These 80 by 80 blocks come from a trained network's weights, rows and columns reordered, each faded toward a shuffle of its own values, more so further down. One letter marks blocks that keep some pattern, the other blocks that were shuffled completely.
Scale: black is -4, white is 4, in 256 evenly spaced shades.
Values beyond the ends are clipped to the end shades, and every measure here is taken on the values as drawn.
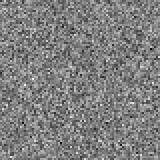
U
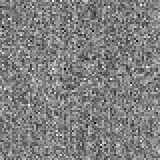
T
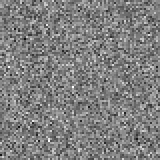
T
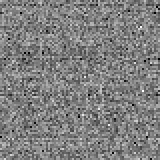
T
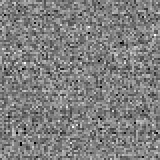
T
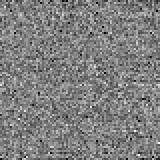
T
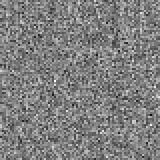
T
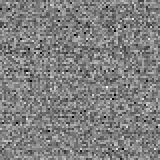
T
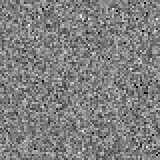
U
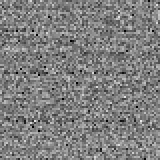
T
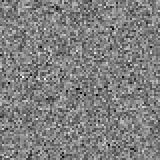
U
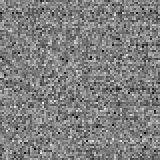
T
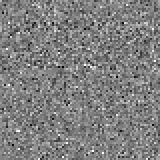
T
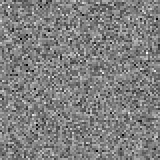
U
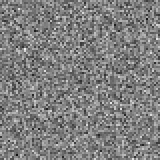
U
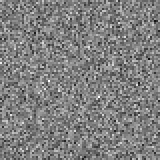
U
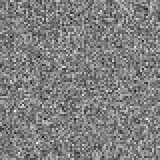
T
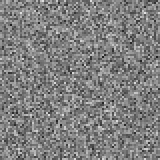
U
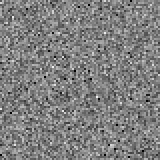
U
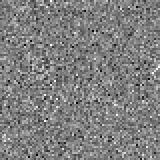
T
